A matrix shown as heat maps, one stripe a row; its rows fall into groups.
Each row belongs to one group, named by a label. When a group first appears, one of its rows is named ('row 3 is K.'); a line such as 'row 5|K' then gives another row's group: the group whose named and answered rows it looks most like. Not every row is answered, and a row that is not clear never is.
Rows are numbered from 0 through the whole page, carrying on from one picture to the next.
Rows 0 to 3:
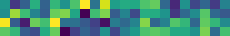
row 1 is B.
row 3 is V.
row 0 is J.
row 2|V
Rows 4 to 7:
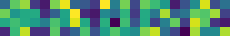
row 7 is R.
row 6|B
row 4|B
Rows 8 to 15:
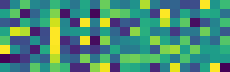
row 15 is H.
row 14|J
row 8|R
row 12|J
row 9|V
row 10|J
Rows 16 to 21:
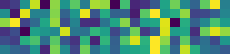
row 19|H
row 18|V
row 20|J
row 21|J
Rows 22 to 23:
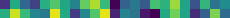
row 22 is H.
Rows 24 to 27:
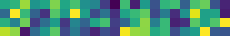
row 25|B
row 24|B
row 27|V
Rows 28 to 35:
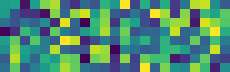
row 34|B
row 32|B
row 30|H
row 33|H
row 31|H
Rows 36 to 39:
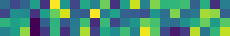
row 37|H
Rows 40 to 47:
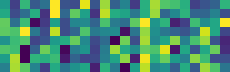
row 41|J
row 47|R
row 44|B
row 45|V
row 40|J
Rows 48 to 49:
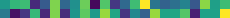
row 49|J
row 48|R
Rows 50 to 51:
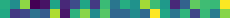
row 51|J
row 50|R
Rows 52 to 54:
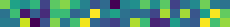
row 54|R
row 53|H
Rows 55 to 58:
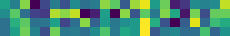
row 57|R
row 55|R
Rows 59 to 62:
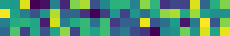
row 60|V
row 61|R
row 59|R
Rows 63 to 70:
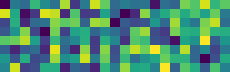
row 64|V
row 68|J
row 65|H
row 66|R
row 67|R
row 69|J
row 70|V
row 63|H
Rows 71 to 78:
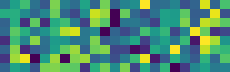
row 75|H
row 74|B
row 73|H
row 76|H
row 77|R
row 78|B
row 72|H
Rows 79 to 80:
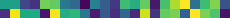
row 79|V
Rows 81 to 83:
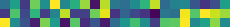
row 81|J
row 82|H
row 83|V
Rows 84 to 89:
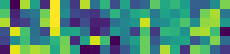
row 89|B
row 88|H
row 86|V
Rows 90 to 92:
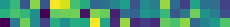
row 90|B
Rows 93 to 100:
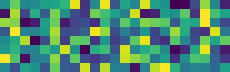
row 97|R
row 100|J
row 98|B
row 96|H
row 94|H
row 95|V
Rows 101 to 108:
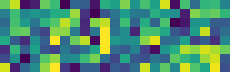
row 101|V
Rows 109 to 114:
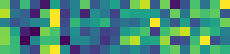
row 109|R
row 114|V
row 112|V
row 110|V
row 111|J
